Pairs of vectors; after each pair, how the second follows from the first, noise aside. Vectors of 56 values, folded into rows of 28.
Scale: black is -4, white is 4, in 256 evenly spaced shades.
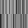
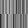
copied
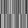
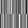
copied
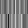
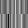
copied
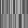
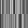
copied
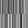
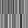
copied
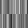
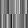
copied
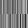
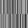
copied
